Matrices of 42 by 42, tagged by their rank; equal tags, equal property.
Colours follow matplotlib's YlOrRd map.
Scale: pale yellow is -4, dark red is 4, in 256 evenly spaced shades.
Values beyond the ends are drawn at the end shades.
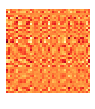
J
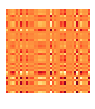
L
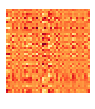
J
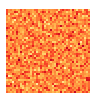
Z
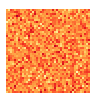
Z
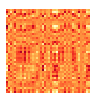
J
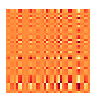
L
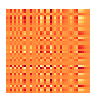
L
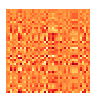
J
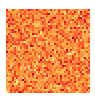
Z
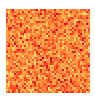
Z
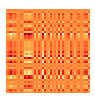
L
